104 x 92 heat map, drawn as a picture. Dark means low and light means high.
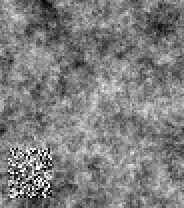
Stripes: none. Ninth with the highest average: centre. Slope: none. Odd patch: rougher, in the bottom left. Roughest part: bottom left.
